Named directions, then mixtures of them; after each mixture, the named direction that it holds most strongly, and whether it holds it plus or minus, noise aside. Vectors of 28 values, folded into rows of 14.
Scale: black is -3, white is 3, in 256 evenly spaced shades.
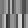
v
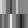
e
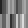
e, minus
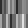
e, minus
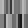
v, minus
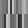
v, minus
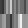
e, minus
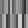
v, plus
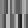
v, minus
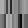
v, minus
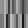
v, plus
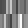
e, minus
